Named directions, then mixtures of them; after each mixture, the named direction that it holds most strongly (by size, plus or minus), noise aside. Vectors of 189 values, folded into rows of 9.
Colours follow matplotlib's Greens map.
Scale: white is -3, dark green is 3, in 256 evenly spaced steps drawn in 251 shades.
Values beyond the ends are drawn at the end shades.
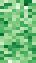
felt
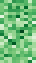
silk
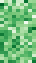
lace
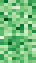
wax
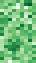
felt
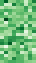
wax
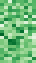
silk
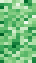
lace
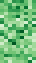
silk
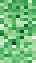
silk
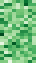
felt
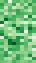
wax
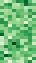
felt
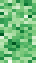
felt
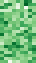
felt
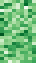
felt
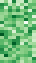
lace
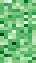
silk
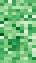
wax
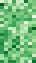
lace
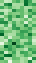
felt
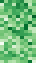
lace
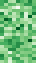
wax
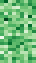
wax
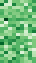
wax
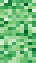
wax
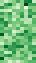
felt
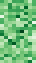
silk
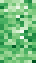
silk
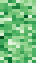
wax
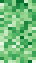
lace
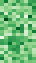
wax
